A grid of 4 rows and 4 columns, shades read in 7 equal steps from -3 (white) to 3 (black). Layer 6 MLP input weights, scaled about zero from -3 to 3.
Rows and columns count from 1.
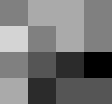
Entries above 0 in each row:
0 0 3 3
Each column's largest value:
0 2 2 3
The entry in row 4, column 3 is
1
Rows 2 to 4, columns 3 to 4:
-1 0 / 2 3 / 1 1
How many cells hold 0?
5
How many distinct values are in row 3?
4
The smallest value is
-2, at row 2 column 1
